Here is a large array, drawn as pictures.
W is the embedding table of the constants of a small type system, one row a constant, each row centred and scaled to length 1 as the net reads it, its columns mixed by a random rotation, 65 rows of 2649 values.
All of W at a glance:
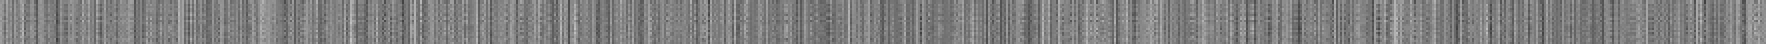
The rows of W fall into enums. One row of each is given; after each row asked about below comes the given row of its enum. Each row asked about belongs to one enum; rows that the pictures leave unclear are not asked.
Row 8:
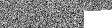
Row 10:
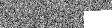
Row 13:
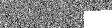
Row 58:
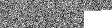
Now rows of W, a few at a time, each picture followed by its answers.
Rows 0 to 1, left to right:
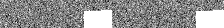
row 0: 13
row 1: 10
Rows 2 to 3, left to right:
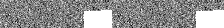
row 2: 13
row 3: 13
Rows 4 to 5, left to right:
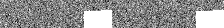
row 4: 13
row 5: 10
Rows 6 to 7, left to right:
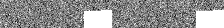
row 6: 13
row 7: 58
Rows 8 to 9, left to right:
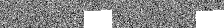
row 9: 13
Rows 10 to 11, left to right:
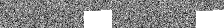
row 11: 8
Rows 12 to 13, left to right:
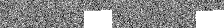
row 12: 58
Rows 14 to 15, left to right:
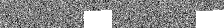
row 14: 13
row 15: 8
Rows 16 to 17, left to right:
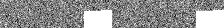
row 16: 13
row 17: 58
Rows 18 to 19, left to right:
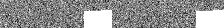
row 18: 13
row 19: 8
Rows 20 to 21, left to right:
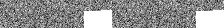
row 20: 10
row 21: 10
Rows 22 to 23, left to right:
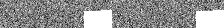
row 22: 10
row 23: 13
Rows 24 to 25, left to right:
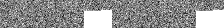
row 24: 58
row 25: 8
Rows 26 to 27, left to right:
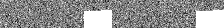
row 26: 13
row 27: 8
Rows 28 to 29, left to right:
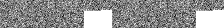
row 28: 58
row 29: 58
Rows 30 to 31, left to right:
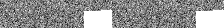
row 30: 10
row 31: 10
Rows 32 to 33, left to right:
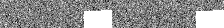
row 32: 13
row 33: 10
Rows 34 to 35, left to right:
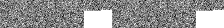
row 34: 58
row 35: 58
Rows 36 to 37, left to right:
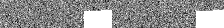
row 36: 13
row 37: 8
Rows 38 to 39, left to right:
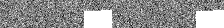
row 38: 58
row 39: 13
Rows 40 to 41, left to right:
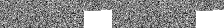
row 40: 8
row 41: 8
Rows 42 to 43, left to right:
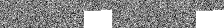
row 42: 8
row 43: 58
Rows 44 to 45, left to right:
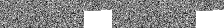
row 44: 8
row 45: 8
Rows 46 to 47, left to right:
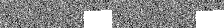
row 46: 13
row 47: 13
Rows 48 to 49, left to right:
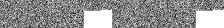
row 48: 8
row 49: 58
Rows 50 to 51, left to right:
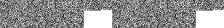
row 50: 58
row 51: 58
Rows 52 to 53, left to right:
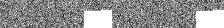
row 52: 58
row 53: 13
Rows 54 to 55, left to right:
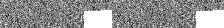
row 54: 13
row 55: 13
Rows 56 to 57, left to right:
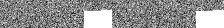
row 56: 8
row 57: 10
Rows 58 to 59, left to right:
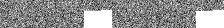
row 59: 10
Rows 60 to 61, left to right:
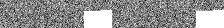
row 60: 10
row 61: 58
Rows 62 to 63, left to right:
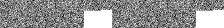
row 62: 58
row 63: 58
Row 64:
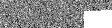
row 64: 13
